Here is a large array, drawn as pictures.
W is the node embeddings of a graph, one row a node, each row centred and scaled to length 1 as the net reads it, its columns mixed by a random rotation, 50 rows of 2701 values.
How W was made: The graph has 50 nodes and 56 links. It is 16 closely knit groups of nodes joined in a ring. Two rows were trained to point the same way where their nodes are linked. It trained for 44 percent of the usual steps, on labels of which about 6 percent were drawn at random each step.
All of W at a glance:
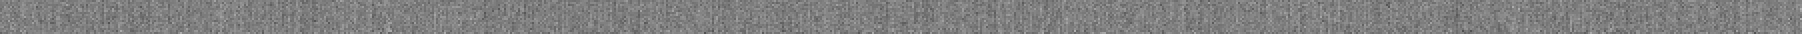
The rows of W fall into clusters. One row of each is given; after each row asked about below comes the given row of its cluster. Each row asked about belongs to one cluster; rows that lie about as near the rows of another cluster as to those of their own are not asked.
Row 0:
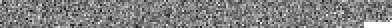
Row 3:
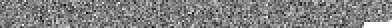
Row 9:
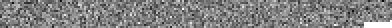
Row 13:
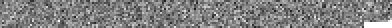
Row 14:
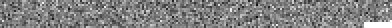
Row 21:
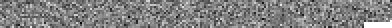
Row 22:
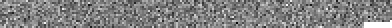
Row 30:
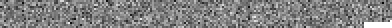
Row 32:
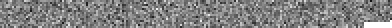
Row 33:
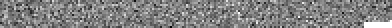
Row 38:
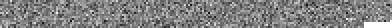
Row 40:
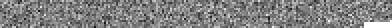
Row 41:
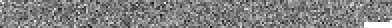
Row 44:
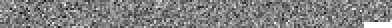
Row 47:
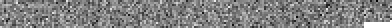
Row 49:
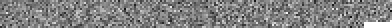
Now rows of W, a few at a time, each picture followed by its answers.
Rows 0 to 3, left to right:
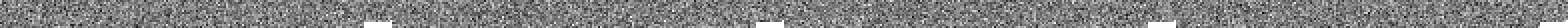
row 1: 32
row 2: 41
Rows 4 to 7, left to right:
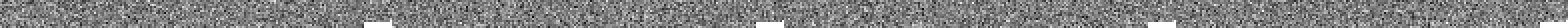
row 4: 21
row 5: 30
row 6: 13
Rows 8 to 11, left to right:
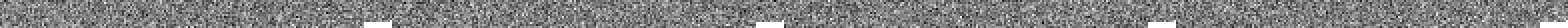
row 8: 47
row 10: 3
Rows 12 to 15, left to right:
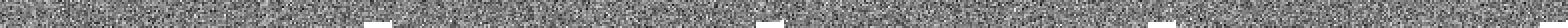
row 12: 22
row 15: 22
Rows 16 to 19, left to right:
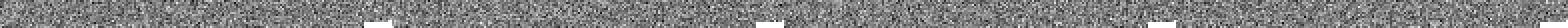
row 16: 13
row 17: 38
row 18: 49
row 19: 21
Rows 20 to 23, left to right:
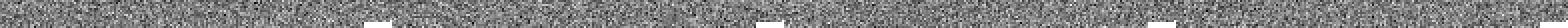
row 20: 40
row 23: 0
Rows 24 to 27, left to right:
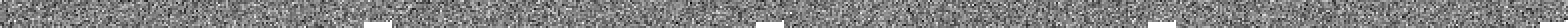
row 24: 0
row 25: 9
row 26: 49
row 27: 30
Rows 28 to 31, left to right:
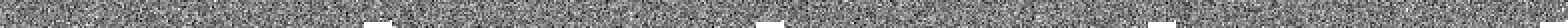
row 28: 30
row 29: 33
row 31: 14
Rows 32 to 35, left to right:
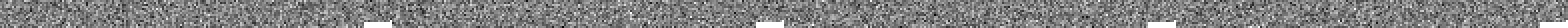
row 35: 44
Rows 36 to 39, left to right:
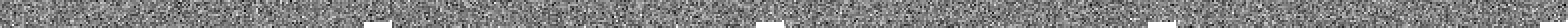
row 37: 3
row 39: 38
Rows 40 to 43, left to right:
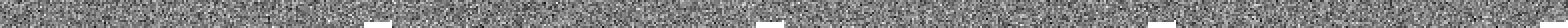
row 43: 33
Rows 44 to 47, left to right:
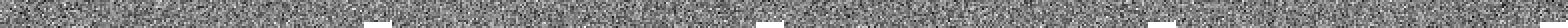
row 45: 47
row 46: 44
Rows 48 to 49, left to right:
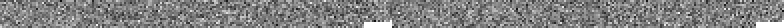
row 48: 41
